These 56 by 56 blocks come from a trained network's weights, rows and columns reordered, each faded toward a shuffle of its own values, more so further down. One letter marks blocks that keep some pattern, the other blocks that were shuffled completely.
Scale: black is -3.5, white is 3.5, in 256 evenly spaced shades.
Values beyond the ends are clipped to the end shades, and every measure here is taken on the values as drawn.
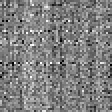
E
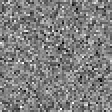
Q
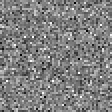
Q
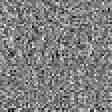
E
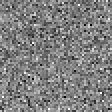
Q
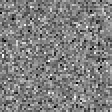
Q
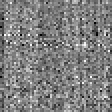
E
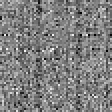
E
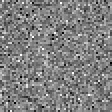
Q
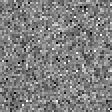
Q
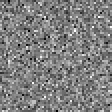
Q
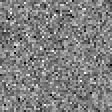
Q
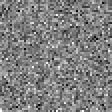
Q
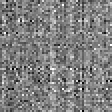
E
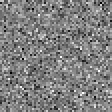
Q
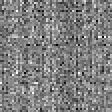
E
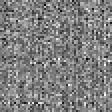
E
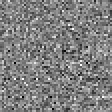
E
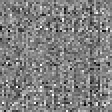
E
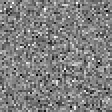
Q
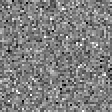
Q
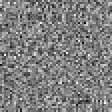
E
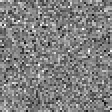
Q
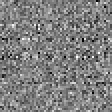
E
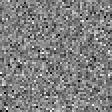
Q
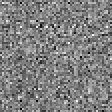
E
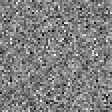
Q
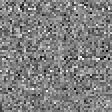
E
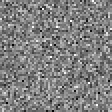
Q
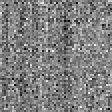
E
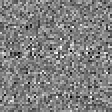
E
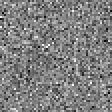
Q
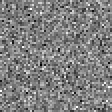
Q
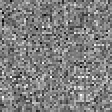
E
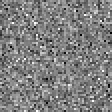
Q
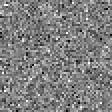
Q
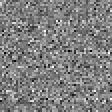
E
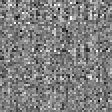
E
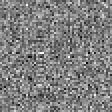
E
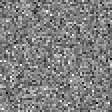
Q
